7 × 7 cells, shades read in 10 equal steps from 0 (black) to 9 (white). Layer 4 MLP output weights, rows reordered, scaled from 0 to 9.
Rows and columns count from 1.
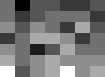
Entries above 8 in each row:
0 0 0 0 0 0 2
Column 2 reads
0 2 3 4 4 4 3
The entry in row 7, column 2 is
3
